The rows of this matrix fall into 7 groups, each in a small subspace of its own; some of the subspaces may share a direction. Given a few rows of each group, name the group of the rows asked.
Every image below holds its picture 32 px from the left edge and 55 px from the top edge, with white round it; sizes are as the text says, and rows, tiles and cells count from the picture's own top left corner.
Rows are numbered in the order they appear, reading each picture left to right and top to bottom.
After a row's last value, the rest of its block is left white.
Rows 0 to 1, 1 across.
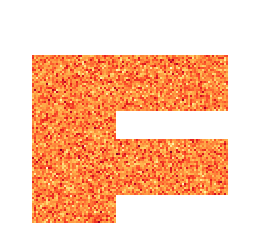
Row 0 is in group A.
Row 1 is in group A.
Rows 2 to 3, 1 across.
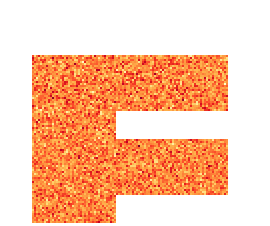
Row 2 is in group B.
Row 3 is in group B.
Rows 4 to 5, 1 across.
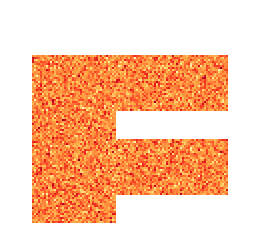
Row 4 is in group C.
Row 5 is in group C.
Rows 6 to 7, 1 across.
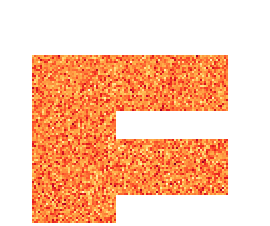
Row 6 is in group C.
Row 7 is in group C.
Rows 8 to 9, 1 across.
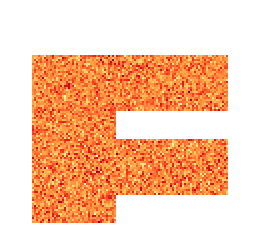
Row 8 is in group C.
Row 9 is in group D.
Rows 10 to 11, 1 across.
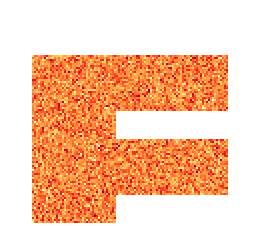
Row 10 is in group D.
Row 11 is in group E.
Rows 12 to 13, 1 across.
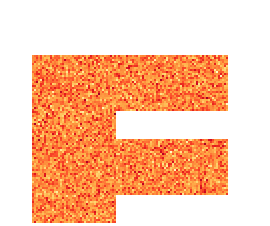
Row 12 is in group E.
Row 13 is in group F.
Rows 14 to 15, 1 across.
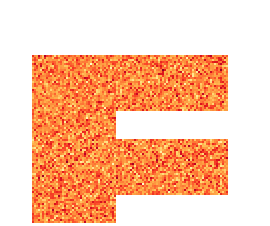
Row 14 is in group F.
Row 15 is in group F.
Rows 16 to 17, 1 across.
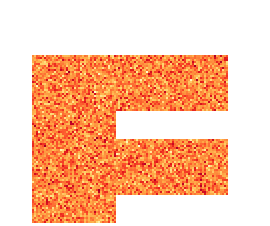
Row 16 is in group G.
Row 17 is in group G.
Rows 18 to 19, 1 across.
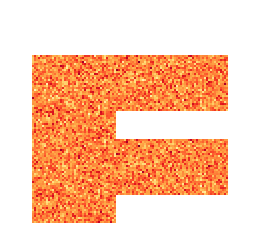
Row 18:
B
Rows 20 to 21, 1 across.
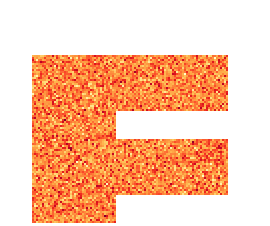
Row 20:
C
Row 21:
F
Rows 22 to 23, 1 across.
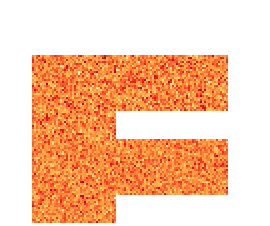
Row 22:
B
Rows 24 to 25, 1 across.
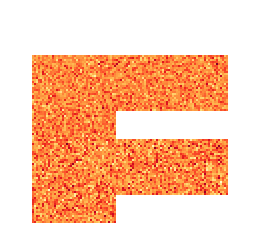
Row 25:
F
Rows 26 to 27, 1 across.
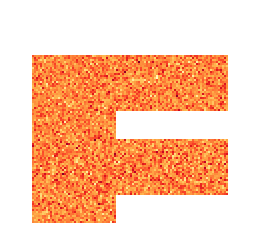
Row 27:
A
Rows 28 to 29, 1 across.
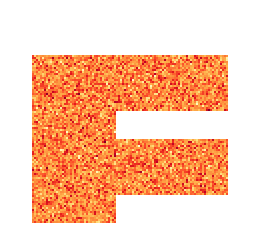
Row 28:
B
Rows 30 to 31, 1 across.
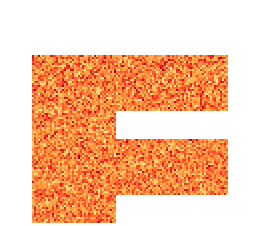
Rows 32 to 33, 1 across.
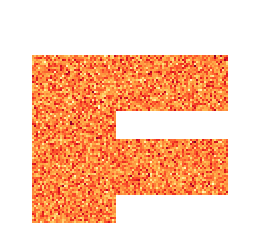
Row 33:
D
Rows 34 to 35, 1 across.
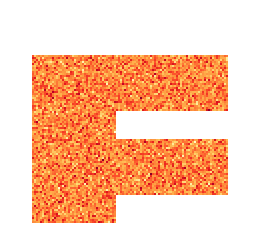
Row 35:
D
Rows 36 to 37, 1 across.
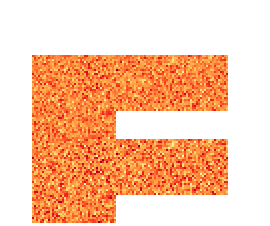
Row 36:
D
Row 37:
D
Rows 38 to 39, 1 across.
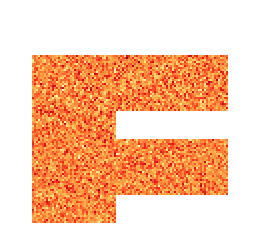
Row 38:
A
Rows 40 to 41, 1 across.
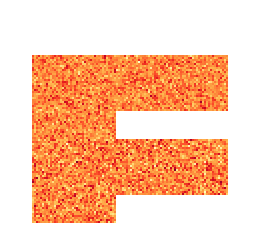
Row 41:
F
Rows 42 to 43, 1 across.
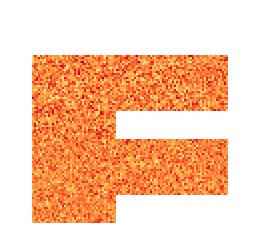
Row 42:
B
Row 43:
F
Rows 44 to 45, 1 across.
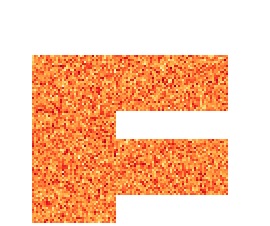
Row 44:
F
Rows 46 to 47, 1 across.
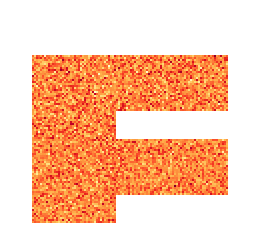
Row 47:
C
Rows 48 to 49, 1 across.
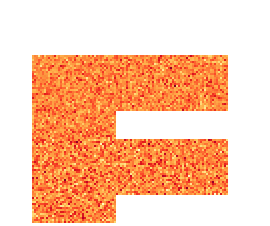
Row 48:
F
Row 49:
C
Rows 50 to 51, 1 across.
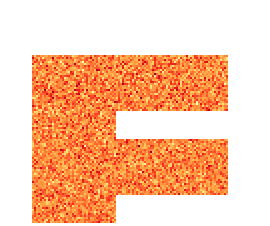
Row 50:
B
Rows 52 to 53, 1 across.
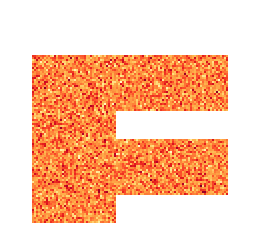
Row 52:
C
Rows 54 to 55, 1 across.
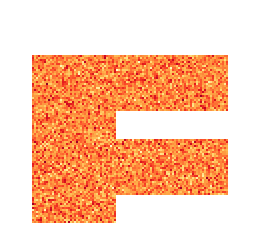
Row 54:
A
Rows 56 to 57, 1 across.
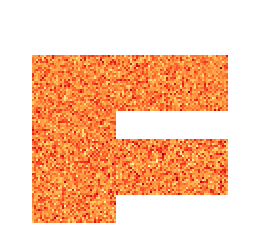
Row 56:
C
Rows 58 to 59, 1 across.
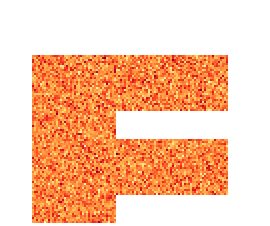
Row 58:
B
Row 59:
D
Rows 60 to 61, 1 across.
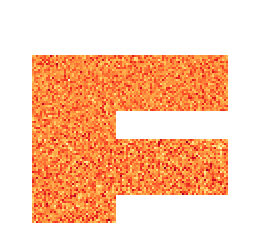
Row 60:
C
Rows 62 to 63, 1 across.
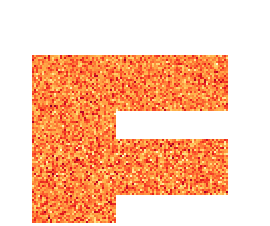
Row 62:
E
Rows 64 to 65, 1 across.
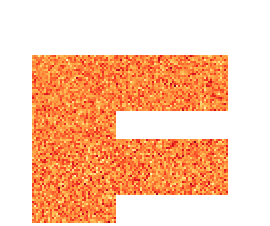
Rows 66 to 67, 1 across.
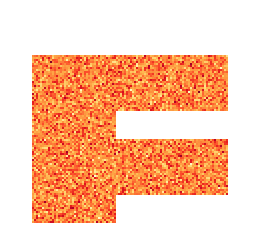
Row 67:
G
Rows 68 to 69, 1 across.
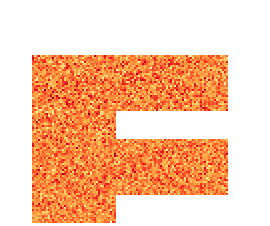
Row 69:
A
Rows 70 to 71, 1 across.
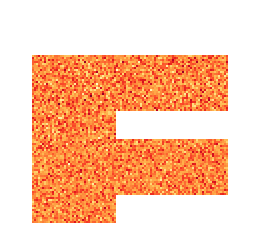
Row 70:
D
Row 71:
C
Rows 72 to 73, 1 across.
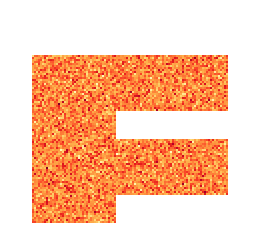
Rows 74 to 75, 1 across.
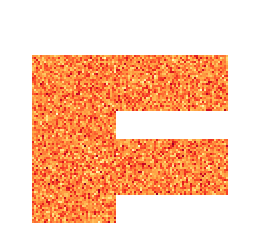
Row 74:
B
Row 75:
D
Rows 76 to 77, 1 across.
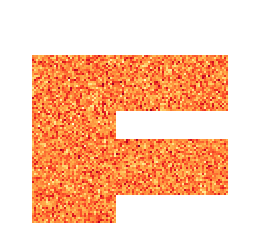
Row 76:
C
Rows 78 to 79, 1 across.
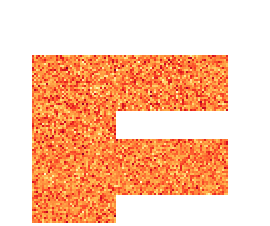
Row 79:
B
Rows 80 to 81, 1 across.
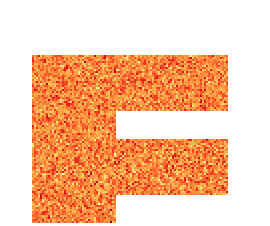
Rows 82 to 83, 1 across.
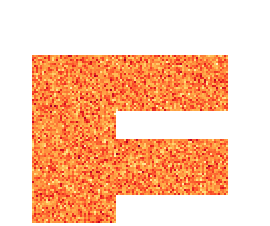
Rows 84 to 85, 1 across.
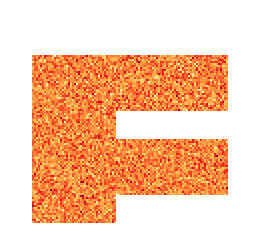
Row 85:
E
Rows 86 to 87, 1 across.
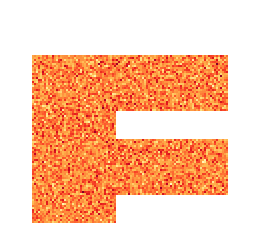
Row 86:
E
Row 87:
C
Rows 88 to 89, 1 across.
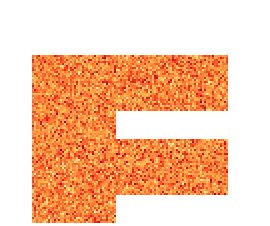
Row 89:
A
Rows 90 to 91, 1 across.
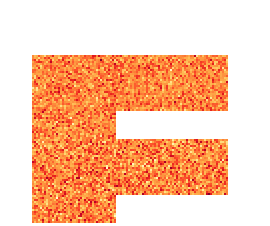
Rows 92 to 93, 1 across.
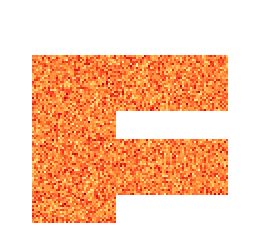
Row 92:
C
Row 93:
C
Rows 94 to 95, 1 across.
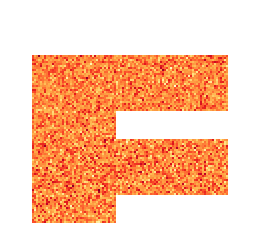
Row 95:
G
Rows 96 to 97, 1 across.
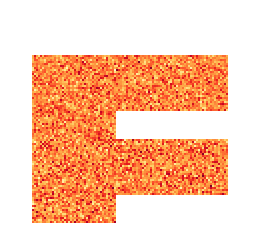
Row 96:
G
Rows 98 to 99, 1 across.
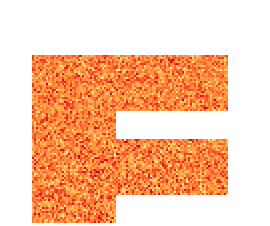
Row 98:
A
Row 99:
G
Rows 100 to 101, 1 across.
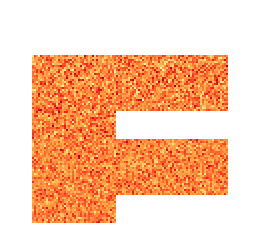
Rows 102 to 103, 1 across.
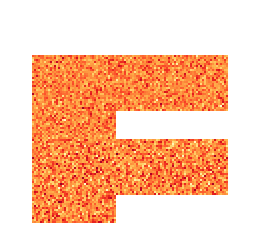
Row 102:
C
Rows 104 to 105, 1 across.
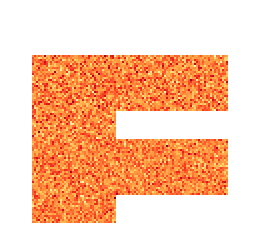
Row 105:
E
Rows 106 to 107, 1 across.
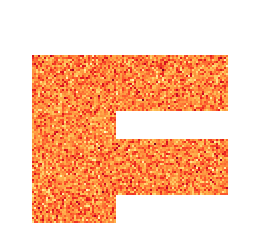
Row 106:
F
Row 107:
E
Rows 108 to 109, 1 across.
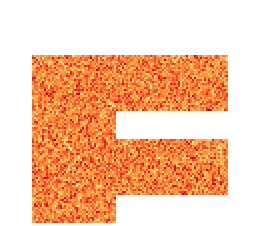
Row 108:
B
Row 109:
F
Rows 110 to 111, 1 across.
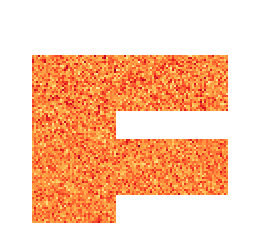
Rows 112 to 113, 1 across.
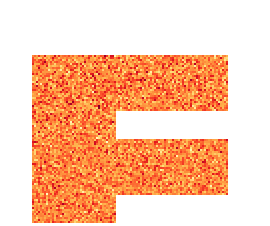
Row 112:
G
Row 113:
C
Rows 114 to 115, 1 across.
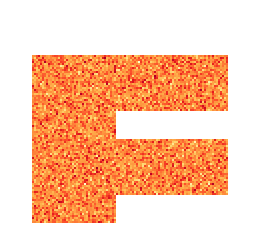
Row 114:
B
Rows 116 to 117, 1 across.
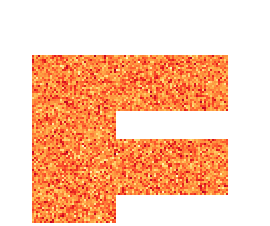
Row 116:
D
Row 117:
G
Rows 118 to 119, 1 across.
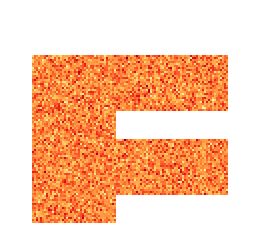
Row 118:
D
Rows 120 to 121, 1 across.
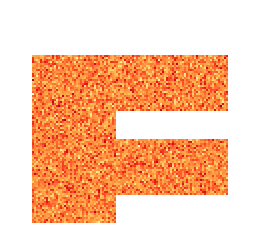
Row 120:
C
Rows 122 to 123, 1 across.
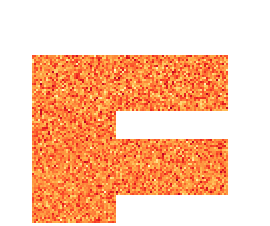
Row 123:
F
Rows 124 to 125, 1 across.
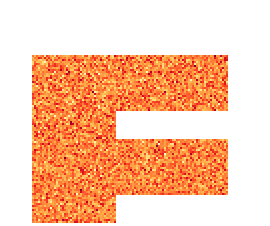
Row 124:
G
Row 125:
C
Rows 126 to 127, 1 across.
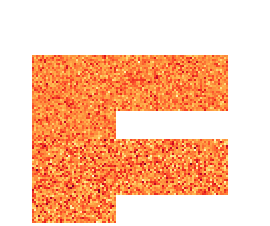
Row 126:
F
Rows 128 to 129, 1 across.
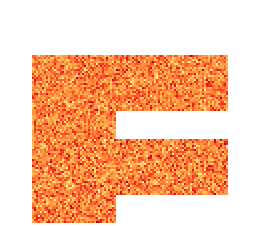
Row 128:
F
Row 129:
G
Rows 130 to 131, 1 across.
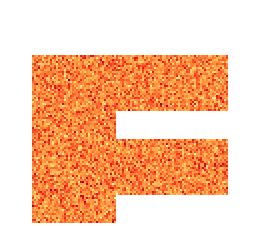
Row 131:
E
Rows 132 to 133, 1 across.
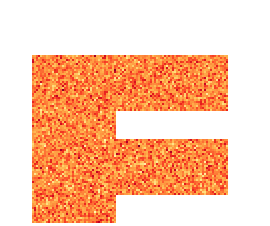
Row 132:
A
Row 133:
G
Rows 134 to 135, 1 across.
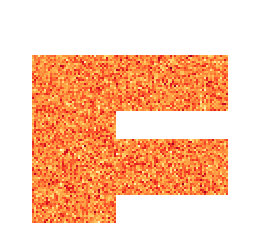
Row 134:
F
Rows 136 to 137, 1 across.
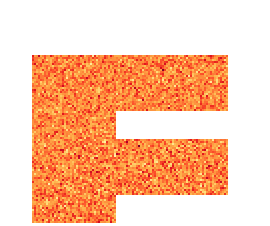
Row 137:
B
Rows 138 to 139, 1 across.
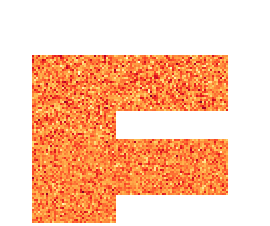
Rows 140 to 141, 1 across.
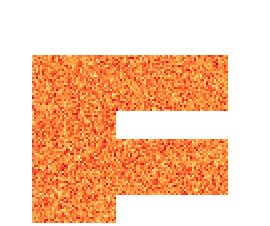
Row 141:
F
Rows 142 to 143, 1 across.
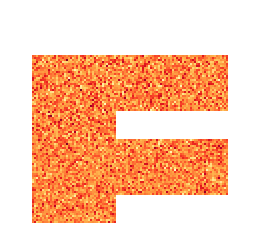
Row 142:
C
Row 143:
F
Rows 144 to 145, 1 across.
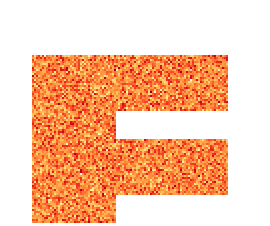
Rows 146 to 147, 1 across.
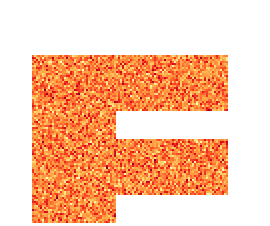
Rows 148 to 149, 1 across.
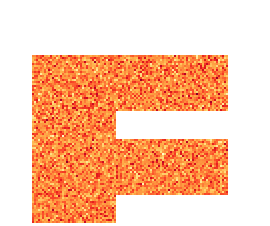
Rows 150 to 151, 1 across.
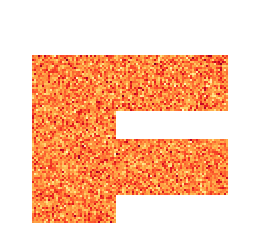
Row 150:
F
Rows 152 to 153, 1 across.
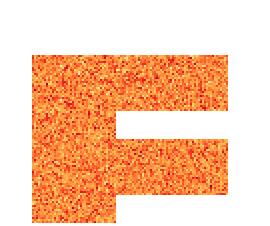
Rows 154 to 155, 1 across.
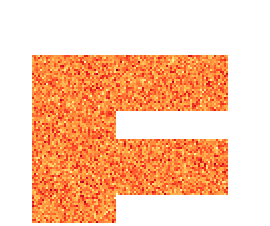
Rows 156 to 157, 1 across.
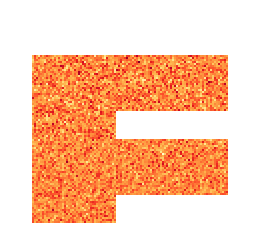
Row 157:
F
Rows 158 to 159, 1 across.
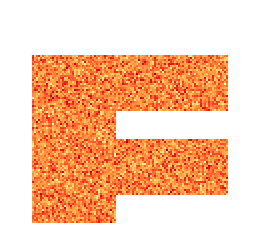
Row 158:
B
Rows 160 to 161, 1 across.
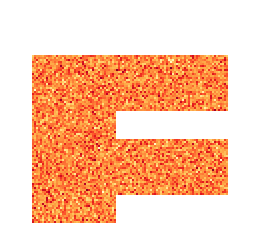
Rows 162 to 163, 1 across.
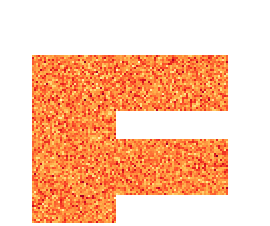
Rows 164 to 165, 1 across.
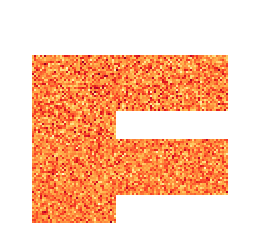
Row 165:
A
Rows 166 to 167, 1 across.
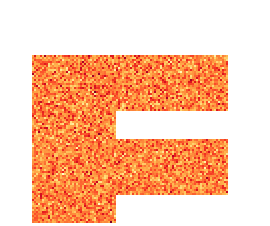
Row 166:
G
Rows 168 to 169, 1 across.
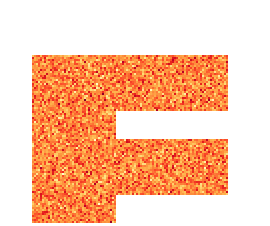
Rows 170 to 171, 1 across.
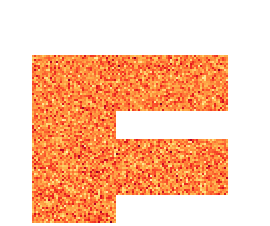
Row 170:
C
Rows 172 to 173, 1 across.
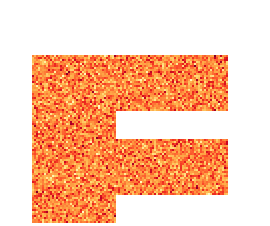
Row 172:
G
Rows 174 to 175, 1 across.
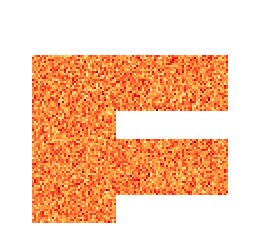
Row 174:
D
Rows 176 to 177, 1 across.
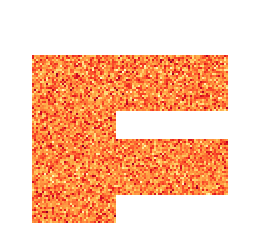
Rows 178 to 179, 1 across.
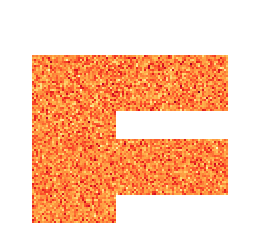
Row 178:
C
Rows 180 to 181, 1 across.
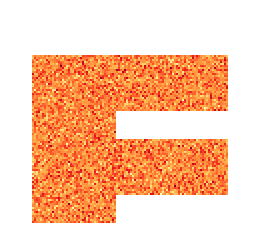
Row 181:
C
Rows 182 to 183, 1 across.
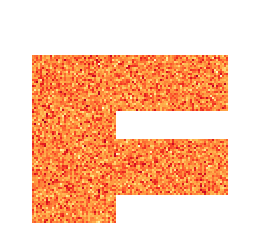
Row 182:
E
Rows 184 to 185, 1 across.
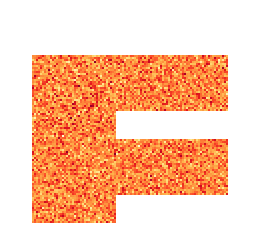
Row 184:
C
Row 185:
G
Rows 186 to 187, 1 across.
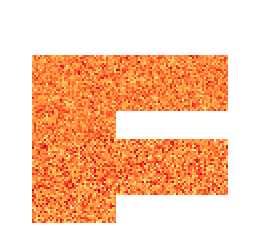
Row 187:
G
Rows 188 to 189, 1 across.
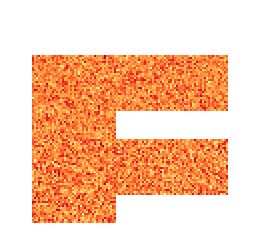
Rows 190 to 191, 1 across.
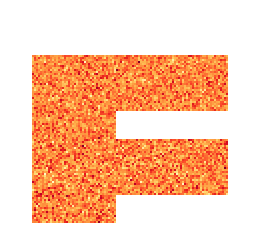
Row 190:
D
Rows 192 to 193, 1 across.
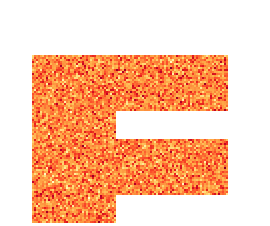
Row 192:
A
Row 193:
B
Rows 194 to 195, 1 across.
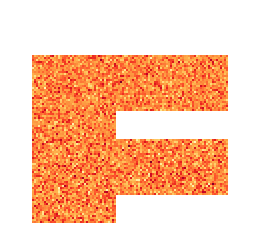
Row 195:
D
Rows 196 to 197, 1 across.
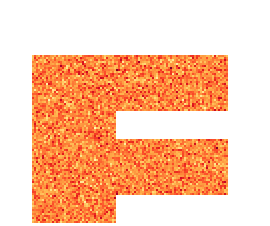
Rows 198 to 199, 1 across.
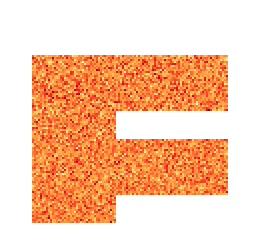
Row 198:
B
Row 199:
A
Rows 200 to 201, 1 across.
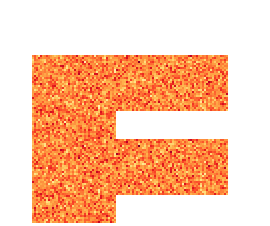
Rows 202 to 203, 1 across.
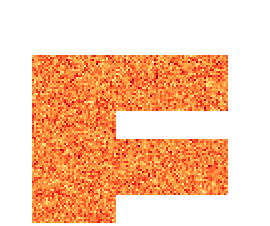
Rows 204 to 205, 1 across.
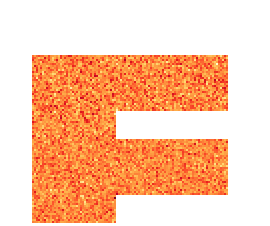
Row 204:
E
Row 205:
E
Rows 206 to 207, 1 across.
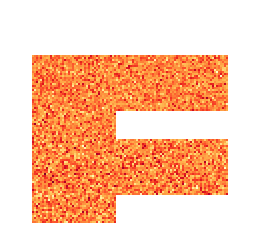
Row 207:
B
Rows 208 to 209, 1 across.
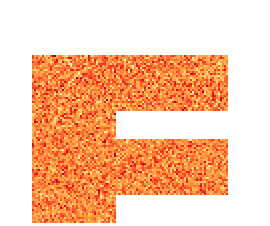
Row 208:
F
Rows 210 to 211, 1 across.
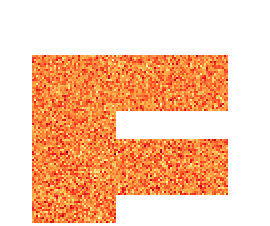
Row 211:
G
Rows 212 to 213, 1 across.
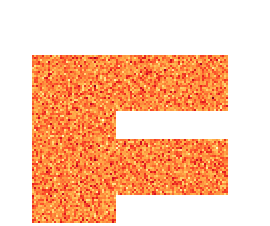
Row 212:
C
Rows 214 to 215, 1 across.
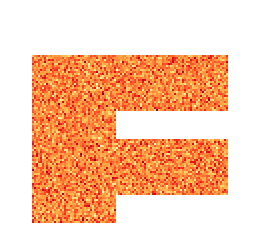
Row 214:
D
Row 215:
E
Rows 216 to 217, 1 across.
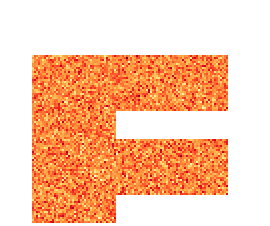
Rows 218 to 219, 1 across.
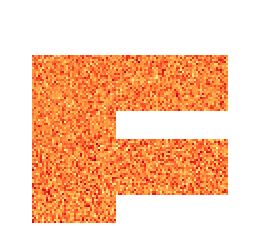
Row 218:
F
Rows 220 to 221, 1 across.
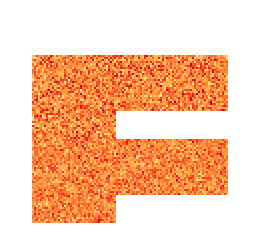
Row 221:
F
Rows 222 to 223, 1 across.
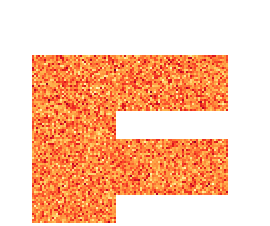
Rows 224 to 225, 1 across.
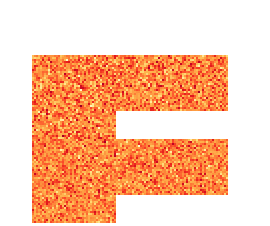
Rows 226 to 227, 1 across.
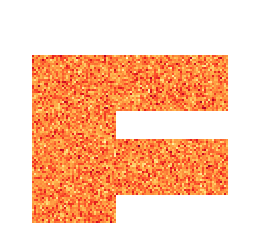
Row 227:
B
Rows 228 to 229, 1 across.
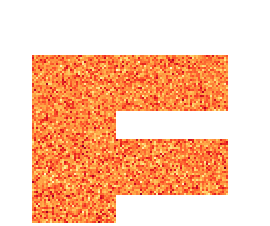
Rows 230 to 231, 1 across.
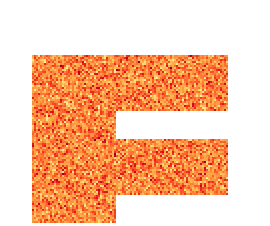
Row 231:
A
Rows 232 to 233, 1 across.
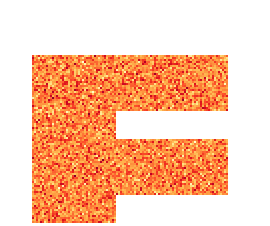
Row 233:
D
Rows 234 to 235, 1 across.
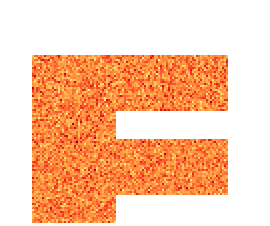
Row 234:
C
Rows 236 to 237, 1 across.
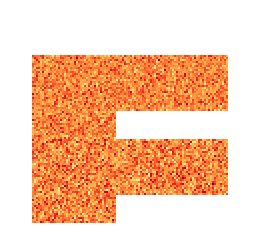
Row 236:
C
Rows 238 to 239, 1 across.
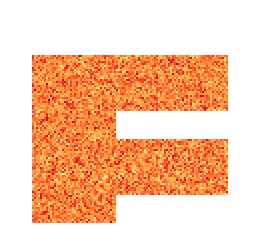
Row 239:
A
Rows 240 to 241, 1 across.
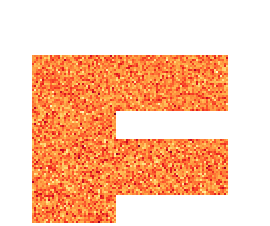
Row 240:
E
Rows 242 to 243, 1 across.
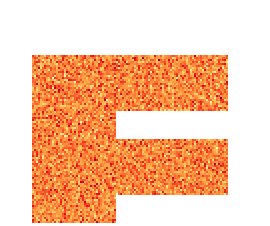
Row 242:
C
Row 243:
E
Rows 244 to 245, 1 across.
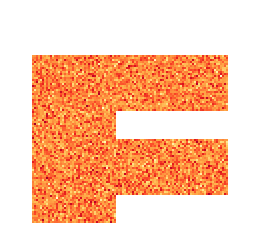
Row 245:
B
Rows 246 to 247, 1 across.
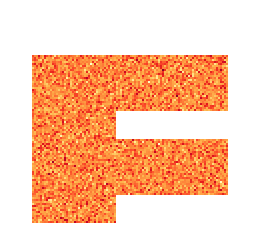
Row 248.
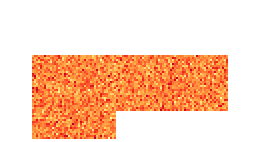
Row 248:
C
